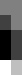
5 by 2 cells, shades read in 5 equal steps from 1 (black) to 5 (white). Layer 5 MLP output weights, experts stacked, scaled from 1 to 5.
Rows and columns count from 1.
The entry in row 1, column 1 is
3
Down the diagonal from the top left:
3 3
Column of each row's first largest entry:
1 2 2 2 1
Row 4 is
1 2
